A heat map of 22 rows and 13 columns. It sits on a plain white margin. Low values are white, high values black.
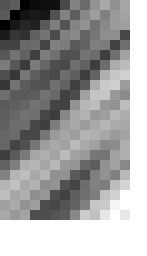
Neither half mirrors the other. No lone cell stands out from its neighbours. The grain runs diagonally up to the right. The field climbs toward the top left. The ninth with the highest average is the top left.
